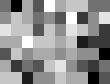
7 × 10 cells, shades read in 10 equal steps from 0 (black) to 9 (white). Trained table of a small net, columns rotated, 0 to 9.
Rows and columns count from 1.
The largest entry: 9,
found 3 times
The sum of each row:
50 54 59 53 48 44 47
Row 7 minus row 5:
4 0 -4 -1 -1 2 0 1 -5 3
